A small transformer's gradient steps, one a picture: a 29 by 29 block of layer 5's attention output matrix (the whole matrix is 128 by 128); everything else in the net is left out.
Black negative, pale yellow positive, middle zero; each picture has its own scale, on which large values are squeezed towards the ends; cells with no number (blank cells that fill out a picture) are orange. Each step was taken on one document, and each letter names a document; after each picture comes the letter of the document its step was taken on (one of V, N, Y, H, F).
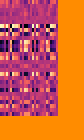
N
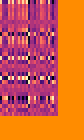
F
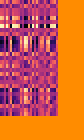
N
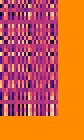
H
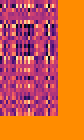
H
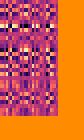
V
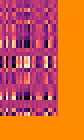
H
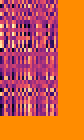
H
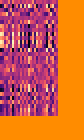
H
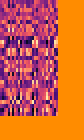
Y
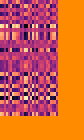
N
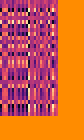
F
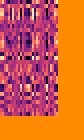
Y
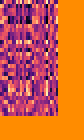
Y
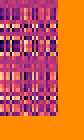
N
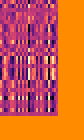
H
